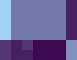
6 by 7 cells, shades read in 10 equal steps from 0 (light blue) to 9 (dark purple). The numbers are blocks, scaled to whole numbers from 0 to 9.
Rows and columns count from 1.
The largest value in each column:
7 8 8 9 9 9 8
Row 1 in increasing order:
0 4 4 4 4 4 8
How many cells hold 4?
20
